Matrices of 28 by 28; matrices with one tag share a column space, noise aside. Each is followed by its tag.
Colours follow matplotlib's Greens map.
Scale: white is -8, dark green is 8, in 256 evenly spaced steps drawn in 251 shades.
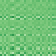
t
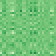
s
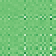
t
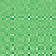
t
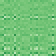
t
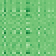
s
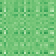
s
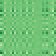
s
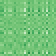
s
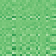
t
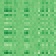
s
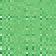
t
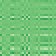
t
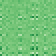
t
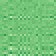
t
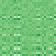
t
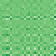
t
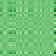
s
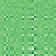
t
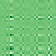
t
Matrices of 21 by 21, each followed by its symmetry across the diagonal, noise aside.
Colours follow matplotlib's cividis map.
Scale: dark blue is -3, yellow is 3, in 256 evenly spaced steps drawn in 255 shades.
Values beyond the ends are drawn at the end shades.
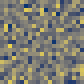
antisymmetric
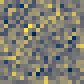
symmetric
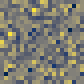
symmetric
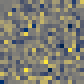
antisymmetric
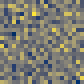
antisymmetric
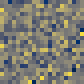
antisymmetric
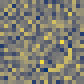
symmetric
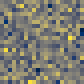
antisymmetric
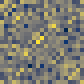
symmetric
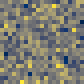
antisymmetric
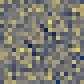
symmetric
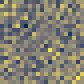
symmetric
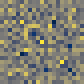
symmetric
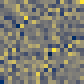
antisymmetric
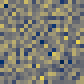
symmetric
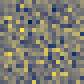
antisymmetric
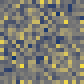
symmetric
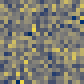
antisymmetric
